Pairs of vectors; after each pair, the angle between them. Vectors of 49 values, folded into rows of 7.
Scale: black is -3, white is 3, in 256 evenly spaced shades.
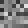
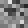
orthogonal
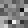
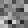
nearly parallel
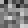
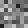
partly aligned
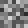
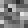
partly opposed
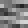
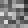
partly opposed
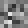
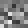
nearly parallel
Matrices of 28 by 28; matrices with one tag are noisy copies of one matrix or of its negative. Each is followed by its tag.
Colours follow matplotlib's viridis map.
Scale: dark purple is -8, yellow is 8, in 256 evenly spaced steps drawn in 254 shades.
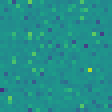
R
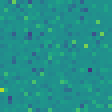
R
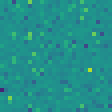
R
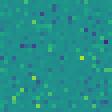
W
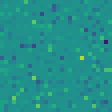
W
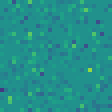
R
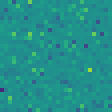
R
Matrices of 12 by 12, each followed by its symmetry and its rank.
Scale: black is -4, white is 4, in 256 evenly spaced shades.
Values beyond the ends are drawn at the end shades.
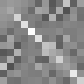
symmetric, full rank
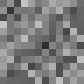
symmetric, full rank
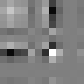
symmetric, rank one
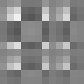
symmetric, rank one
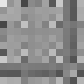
symmetric, rank two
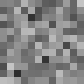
neither, full rank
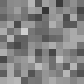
neither, full rank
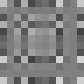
symmetric, rank one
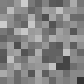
symmetric, full rank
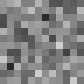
neither, full rank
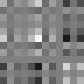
symmetric, rank one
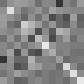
symmetric, full rank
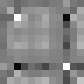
symmetric, rank two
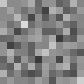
symmetric, full rank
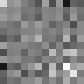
symmetric, rank two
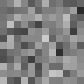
neither, full rank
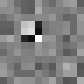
symmetric, rank two
